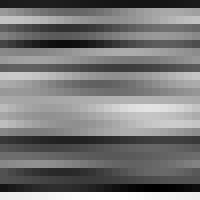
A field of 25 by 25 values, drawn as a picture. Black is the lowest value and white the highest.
The grain runs across in streaks. The middle right is the ninth with the highest average. No overall slope runs across the table.
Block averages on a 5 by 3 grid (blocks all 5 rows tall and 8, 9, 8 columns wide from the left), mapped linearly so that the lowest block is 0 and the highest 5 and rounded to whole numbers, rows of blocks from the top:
1 0 2 | 2 1 2 | 4 4 5 | 1 1 2 | 1 1 1
